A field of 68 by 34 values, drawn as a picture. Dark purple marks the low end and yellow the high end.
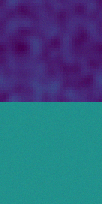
The table splits into 2 rows of 1 panel. Panel 1,1: very low, blotchy, faint in contrast. Panel 2,1: middling, flat.
